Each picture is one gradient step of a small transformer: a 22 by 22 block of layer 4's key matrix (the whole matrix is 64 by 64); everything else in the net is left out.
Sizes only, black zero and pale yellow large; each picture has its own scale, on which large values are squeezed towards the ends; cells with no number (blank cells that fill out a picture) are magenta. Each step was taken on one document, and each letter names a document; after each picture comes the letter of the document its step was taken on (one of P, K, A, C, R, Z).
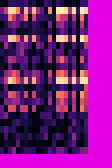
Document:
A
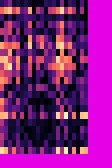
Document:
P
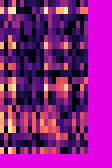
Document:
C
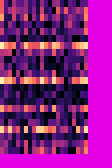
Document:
C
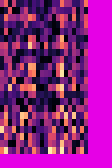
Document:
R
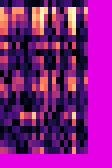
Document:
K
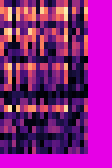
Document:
C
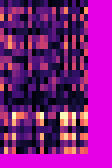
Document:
P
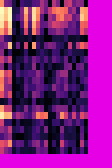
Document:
K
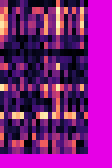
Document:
K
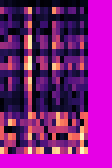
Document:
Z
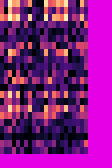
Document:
C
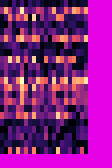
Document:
A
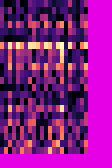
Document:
R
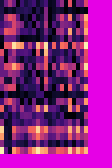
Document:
R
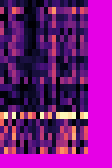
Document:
P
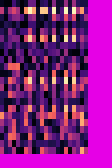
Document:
A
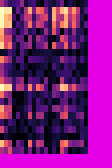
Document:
K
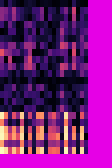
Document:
Z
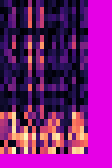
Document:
Z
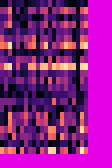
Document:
Z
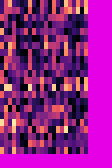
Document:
C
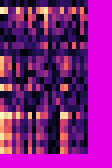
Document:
K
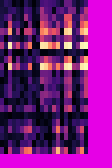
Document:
R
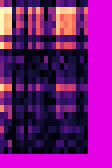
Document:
K
